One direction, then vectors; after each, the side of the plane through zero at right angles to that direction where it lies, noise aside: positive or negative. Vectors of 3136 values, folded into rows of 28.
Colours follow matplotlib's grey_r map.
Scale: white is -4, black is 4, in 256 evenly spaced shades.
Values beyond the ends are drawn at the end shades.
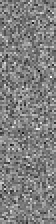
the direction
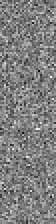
positive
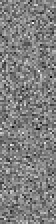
negative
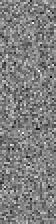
negative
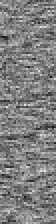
negative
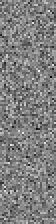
negative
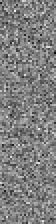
positive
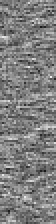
positive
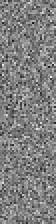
positive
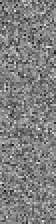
positive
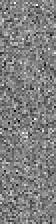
negative
